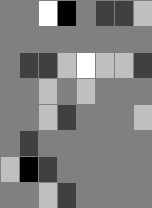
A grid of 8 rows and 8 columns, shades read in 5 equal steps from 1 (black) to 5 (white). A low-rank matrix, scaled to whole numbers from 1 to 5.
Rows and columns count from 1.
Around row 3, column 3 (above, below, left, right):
3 4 2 4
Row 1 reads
3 3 5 1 3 2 2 4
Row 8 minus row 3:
0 1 2 -2 -2 -1 -1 1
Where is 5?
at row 1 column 3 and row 3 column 5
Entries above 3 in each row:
2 0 4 2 2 0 1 1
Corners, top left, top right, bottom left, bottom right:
3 4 3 3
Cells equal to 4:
10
